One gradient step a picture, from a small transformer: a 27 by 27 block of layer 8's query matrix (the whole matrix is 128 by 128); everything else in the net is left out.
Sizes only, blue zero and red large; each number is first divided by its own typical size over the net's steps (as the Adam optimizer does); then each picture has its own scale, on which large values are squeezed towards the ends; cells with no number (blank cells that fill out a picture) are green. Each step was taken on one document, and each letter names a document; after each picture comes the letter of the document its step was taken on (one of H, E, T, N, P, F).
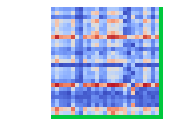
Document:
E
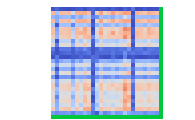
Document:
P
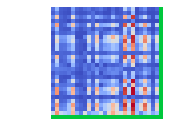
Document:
E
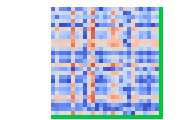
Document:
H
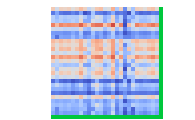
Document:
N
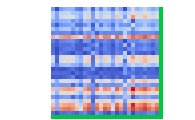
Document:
P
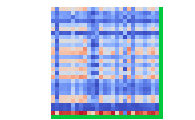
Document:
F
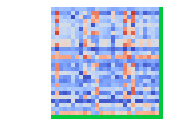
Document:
F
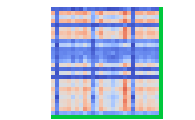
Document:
P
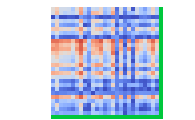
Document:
N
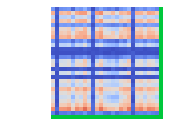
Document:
P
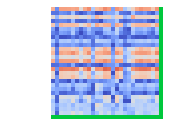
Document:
H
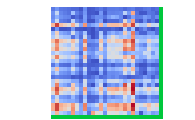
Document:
E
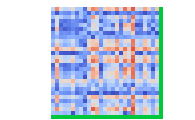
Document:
H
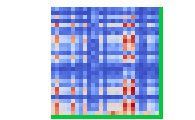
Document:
E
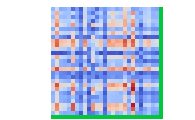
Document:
E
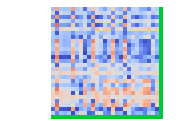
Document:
N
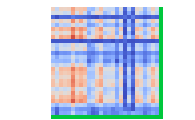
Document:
H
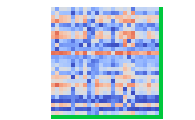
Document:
N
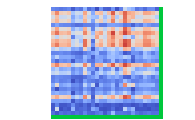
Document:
P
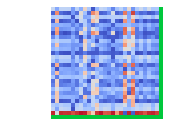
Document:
F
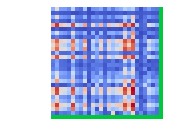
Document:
E
